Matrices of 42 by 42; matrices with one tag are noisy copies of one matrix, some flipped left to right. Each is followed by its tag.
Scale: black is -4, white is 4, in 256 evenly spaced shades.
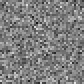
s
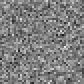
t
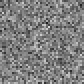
s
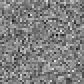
t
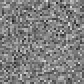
t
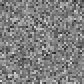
s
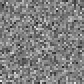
s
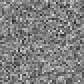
t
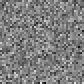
s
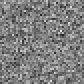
t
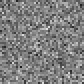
s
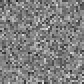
s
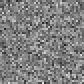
s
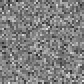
s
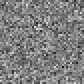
s
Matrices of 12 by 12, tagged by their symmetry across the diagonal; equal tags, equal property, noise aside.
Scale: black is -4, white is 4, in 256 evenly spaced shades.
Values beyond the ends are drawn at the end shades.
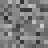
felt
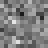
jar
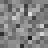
felt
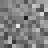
jar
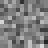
jar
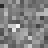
felt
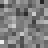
jar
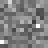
felt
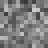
felt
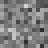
felt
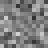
jar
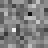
jar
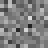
jar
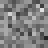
felt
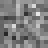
jar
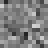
jar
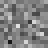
felt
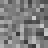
jar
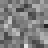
jar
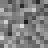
jar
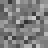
felt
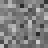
felt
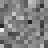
felt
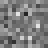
felt
